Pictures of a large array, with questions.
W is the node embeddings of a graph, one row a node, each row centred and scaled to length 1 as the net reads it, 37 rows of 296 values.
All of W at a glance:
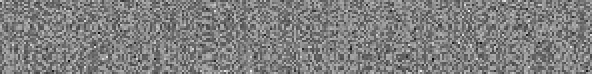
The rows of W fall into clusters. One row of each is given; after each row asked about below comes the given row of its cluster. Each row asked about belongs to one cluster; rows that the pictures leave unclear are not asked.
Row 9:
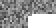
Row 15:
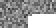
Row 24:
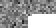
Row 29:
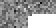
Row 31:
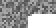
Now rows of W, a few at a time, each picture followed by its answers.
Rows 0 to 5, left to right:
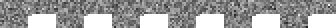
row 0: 15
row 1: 31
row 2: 15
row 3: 31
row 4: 9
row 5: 24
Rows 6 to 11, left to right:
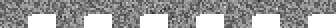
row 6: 15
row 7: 29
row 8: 24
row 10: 29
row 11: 15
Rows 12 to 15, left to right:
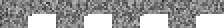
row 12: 9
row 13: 9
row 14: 9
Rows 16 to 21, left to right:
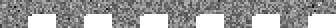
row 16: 24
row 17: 24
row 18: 15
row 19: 9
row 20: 24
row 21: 29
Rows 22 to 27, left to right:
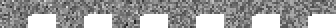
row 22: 31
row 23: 31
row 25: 24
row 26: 31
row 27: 29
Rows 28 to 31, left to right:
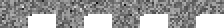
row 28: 29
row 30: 24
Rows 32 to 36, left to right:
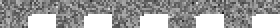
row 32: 9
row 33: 29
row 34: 29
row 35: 31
